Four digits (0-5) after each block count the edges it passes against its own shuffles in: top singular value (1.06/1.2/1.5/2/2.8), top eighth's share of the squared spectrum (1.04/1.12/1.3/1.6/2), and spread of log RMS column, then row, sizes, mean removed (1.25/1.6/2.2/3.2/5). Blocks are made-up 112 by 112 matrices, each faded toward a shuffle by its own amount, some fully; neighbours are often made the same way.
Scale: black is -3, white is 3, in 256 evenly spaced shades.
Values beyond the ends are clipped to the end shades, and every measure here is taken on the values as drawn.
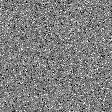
0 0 0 0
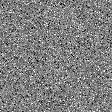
0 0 0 0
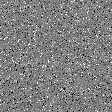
0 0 0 0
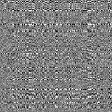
5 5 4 4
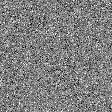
0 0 0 0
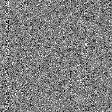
1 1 3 0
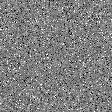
2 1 0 0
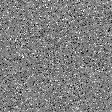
0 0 0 0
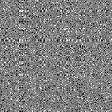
5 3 2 2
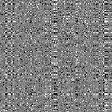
5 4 3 3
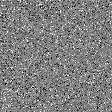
3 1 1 0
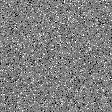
2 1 0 0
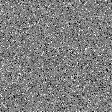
2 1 0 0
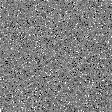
2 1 0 0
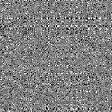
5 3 2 3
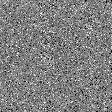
0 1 1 0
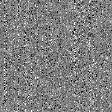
1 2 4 0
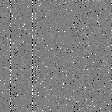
5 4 2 1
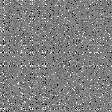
4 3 2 2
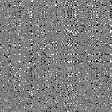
5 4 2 3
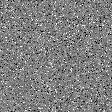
0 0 0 0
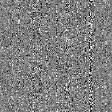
2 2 4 0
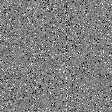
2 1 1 0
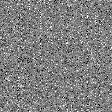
1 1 2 0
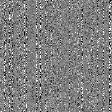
2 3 4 0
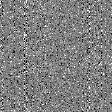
2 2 3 0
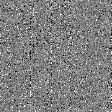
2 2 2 0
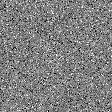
2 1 0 0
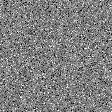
2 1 0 0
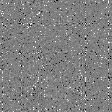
4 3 2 1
